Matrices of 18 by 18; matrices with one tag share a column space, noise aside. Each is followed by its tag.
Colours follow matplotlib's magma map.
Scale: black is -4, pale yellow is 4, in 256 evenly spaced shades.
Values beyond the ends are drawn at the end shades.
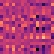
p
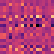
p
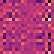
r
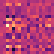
p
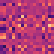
p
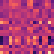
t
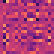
r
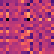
r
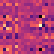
p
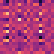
r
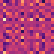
r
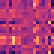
t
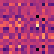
p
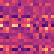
p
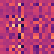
p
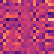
r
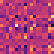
p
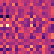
p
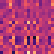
t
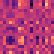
t
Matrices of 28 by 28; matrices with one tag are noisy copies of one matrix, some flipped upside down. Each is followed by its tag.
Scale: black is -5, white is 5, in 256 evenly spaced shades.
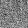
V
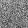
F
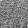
V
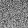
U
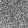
F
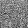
V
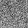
F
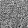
V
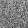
U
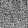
V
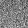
U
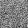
V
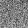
U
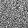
U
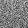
U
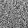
U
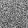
F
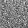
U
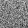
U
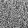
U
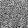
V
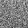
U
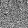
V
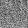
V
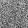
F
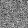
V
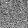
V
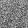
F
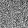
U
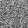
V
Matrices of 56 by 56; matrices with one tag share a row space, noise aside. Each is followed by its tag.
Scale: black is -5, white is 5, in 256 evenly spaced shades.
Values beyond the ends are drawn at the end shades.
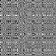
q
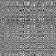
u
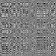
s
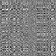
s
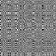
q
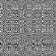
q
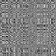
s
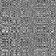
s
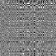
u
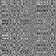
s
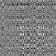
u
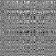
u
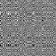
q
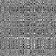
u
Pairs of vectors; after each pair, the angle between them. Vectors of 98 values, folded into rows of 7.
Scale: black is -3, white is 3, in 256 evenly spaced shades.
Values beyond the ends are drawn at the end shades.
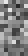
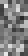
orthogonal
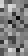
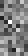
partly opposed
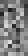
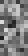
orthogonal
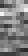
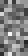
orthogonal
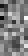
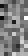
nearly parallel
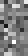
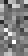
nearly parallel
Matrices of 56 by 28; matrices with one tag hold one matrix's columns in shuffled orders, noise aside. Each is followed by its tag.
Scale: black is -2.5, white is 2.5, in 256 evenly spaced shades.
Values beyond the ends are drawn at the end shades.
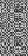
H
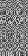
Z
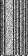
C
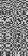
Z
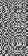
H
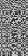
Z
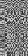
Z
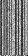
C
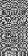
Z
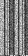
C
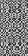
H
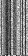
C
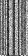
C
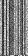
C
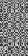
H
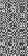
H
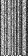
C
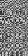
Z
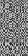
H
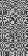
Z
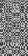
H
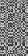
H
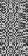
H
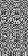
Z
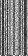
C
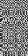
Z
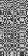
Z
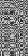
Z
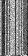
C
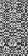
H
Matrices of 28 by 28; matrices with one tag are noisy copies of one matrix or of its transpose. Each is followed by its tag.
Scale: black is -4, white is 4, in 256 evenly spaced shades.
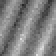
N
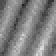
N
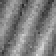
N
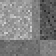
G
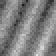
N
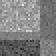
G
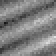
N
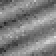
N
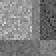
G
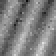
N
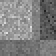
G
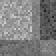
G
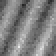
N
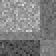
G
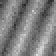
N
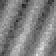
N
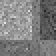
G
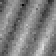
N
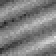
N
